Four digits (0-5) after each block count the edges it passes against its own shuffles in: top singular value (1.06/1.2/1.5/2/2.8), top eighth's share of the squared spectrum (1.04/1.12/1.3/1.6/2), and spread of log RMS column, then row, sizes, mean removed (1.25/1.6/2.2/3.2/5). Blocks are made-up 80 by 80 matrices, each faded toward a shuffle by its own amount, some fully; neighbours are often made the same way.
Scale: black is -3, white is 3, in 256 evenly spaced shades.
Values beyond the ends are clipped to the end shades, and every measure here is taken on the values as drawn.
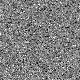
0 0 0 0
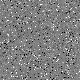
0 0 0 0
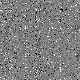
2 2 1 1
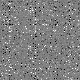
2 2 2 1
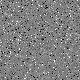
0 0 0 0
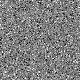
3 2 0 0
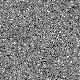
0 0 0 0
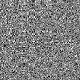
4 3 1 2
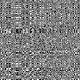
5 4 3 3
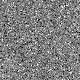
1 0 0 0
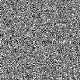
4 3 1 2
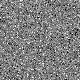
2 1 0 0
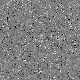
1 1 0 0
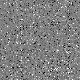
2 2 1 1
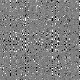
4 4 3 3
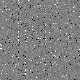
3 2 1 1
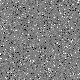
0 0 0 0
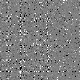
4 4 2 2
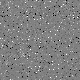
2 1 0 0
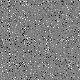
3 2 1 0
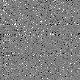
3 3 1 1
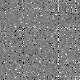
3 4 2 2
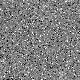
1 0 0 0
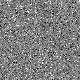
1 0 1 0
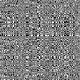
5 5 3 3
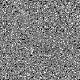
3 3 1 1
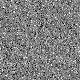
2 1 0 0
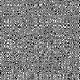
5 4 2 3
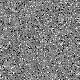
3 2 0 0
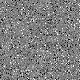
3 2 1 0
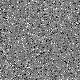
2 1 0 0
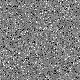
2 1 0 0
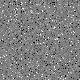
3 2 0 0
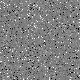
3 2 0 0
